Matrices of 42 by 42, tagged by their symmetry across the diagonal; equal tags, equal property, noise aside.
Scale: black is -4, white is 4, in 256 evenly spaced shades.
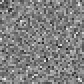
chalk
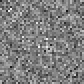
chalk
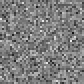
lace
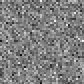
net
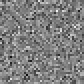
net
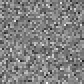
lace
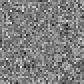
chalk
